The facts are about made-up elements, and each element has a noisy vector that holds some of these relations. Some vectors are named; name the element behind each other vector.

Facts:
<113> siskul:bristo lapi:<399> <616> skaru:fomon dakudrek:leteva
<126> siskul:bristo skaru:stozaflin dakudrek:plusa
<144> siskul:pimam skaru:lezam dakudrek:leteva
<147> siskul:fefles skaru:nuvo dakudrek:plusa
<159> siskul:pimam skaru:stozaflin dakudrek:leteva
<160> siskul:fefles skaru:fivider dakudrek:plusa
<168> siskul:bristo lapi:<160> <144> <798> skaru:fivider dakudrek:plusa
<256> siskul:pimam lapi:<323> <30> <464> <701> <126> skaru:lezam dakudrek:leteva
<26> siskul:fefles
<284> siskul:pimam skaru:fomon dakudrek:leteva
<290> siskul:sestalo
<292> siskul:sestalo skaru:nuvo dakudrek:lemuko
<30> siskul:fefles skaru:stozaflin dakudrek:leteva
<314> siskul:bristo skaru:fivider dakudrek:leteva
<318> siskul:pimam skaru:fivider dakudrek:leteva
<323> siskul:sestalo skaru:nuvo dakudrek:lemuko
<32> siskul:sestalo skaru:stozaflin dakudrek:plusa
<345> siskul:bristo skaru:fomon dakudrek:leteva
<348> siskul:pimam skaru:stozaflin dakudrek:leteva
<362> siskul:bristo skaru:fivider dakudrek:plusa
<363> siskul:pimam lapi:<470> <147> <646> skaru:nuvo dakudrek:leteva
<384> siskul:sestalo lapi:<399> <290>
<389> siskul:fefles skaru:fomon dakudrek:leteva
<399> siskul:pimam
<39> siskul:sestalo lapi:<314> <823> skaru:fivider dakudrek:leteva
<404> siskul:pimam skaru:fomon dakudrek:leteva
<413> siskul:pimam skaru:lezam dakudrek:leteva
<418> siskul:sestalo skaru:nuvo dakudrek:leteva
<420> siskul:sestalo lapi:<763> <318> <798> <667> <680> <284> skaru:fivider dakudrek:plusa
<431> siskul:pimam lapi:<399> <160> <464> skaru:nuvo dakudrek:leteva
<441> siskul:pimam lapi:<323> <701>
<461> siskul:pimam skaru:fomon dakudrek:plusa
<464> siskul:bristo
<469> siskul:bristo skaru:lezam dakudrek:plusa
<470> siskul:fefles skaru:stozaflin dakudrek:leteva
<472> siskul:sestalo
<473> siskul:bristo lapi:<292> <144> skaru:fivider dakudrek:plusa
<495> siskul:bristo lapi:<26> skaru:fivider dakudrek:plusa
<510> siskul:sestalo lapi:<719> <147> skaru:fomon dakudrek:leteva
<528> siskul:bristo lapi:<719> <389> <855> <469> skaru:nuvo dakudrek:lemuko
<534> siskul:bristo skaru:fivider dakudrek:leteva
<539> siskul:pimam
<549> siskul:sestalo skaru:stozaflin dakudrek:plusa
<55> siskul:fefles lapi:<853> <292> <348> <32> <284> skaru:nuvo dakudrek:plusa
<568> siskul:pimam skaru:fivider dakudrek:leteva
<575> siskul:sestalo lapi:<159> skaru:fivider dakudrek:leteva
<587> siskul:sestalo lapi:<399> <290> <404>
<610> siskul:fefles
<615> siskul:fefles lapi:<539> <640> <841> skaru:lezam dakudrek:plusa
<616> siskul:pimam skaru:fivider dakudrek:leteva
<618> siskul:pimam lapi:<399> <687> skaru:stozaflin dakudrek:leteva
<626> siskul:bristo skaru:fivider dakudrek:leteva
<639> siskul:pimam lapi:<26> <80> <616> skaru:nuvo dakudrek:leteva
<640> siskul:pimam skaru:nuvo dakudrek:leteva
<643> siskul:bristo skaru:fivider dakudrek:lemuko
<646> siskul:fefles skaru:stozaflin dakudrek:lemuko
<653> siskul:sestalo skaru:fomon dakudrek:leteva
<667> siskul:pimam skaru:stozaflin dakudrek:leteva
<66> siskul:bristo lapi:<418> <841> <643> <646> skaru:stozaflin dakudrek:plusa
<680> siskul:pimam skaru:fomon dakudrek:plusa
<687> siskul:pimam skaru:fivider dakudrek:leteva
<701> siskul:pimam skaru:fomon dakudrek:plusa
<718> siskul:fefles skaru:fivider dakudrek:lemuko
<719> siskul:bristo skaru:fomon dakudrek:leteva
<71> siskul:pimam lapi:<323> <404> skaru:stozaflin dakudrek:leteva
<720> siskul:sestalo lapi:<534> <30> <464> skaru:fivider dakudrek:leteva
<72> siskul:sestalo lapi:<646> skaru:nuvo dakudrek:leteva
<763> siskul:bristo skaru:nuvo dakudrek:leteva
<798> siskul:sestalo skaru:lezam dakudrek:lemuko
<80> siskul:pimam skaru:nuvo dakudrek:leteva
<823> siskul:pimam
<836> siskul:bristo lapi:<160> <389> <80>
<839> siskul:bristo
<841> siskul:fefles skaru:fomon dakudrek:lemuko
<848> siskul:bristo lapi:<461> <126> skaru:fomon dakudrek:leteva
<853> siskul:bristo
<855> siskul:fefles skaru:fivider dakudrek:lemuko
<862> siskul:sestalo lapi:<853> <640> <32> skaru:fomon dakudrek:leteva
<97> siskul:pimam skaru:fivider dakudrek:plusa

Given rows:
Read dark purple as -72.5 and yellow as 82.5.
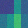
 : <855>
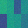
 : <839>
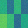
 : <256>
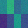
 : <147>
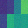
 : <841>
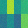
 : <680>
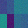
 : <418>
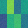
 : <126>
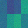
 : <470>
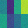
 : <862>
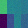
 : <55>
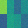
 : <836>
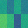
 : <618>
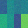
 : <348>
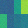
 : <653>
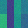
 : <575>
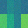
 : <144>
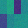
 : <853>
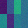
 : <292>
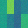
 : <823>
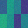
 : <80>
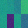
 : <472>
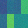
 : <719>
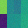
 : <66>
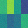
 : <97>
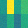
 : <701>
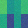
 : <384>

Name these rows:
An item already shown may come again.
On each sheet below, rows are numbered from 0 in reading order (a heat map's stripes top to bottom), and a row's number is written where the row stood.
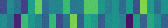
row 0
<640>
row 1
<823>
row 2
<160>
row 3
<441>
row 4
<363>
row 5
<836>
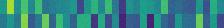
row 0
<680>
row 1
<160>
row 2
<568>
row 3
<290>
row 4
<72>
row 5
<472>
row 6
<763>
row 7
<720>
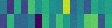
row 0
<528>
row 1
<420>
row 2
<399>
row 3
<404>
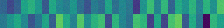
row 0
<470>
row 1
<610>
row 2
<413>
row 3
<30>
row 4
<318>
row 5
<290>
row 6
<404>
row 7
<32>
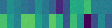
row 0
<144>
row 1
<144>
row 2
<798>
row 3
<55>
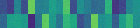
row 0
<643>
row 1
<615>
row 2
<464>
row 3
<345>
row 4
<646>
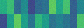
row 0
<469>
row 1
<389>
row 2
<539>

